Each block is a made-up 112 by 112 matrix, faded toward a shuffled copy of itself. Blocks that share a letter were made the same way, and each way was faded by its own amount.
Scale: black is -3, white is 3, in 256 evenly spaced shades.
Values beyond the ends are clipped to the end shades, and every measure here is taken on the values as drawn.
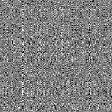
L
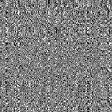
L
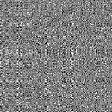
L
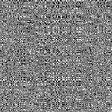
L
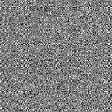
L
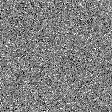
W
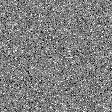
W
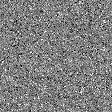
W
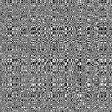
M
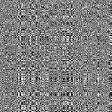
M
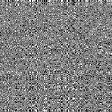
L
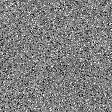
W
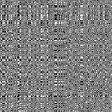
M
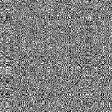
L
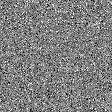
W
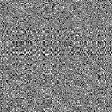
L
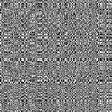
M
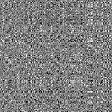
L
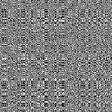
M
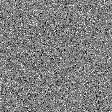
W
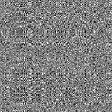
L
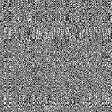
L
